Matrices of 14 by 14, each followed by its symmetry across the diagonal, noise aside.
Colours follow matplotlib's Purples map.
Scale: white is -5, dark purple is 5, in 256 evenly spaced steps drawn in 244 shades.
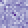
symmetric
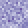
symmetric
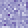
antisymmetric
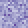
neither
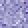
neither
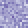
symmetric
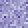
neither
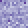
neither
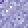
symmetric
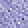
antisymmetric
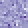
antisymmetric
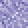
symmetric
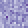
neither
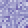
symmetric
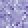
antisymmetric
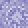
symmetric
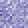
neither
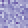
antisymmetric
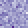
antisymmetric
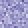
antisymmetric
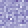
neither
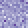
neither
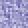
antisymmetric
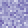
neither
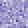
antisymmetric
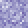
symmetric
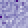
symmetric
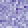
neither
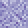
antisymmetric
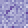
symmetric
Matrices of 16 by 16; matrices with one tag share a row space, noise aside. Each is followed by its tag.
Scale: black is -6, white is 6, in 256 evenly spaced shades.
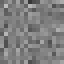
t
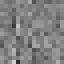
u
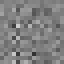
u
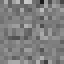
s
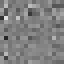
t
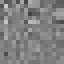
t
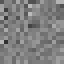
t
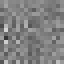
t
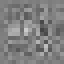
s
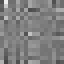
t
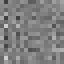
t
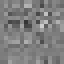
s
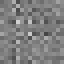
u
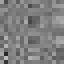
t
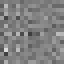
t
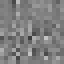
u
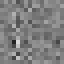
u
